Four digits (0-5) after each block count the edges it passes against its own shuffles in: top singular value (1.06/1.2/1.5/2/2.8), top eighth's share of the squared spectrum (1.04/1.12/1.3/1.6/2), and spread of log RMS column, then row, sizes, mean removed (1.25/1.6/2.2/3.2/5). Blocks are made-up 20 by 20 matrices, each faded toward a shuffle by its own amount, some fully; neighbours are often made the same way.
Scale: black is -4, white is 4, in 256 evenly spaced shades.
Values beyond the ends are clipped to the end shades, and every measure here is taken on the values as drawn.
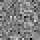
2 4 1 1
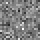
2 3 0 0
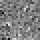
2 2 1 0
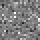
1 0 0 0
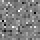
0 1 0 0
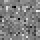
1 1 0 1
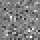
0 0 0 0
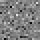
0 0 0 0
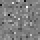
0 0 0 0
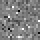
1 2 1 0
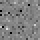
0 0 0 0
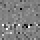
2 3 0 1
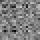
3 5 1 2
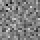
2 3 1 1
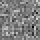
3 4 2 1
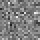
2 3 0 1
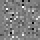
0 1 1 0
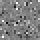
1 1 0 0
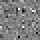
2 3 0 0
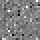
0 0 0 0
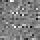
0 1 0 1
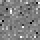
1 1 0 0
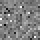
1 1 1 0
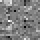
3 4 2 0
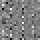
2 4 2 0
